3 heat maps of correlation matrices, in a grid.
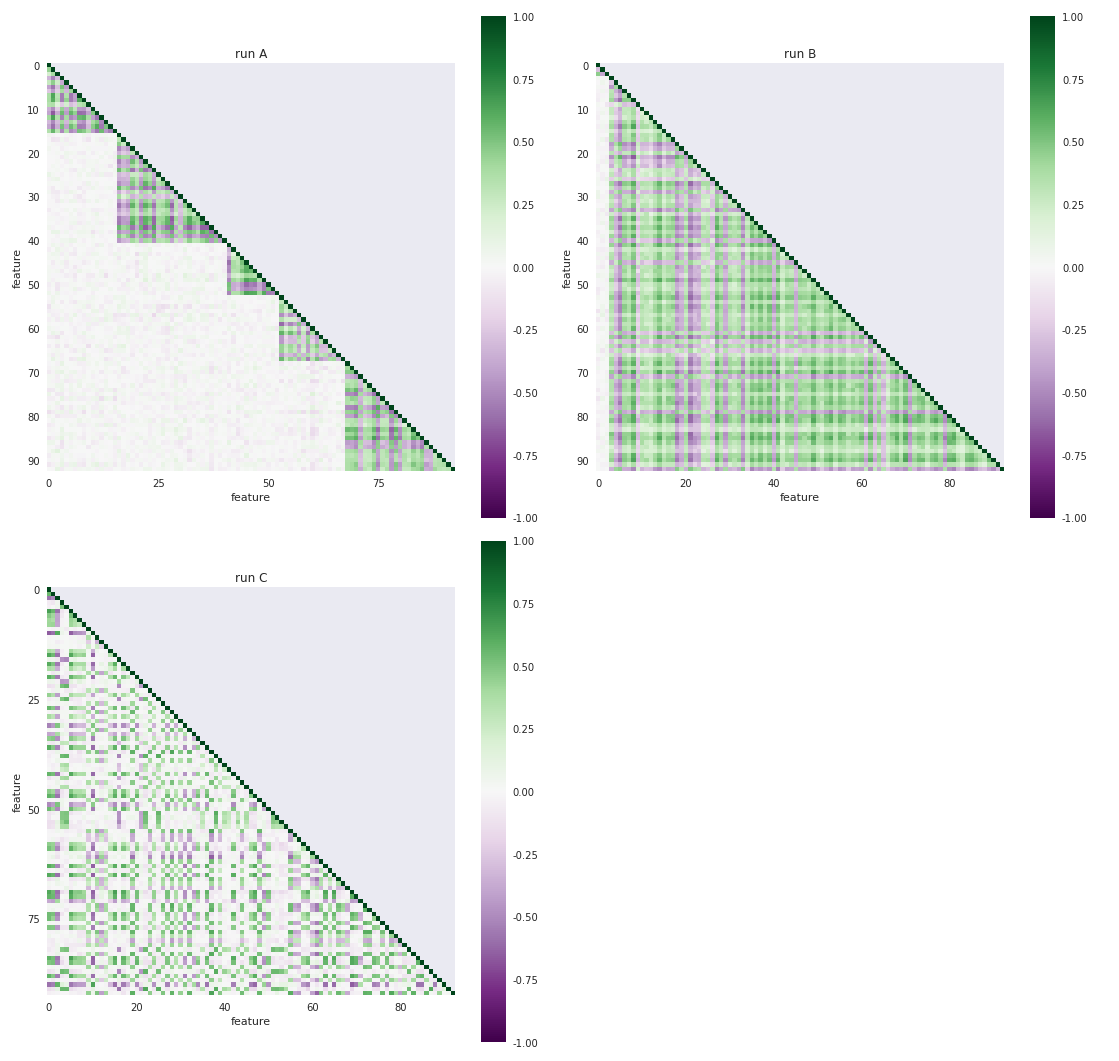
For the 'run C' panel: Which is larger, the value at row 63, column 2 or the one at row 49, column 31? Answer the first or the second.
the second
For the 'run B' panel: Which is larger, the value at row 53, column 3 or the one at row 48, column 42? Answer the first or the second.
the first
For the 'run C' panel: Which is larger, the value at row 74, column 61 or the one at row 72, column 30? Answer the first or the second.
the second
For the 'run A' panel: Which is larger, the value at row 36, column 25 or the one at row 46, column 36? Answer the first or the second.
the first
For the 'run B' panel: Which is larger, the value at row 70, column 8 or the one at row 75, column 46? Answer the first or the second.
the first
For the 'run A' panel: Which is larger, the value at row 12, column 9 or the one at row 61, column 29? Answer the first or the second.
the first
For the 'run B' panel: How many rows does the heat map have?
93
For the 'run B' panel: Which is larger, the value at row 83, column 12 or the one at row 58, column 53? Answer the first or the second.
the second
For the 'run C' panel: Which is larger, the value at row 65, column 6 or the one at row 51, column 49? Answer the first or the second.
the first
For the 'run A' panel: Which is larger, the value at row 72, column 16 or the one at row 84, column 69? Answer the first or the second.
the second
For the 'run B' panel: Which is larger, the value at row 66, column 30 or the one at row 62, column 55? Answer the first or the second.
the second
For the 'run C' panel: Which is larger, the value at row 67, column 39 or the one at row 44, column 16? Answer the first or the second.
the first
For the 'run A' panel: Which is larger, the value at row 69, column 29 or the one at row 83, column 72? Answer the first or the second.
the second
